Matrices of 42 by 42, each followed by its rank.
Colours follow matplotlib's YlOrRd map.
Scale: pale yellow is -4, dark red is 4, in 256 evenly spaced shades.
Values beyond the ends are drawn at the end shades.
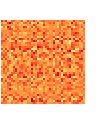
five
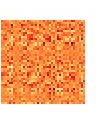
five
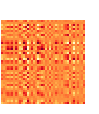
two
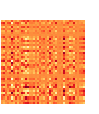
two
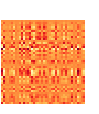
two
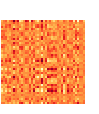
three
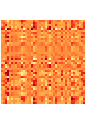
three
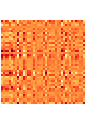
three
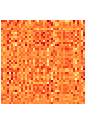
five
